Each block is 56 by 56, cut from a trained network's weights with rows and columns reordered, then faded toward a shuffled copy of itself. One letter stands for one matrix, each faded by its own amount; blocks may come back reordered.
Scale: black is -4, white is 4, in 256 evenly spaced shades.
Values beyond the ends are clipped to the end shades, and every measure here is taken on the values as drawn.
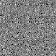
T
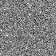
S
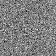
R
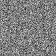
R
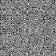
T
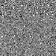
T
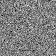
S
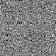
T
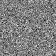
S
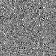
T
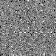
T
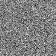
S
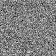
S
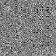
T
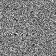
R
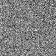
R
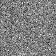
R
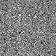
T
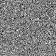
R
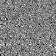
T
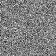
R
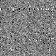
T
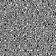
T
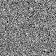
S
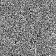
R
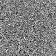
S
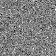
S
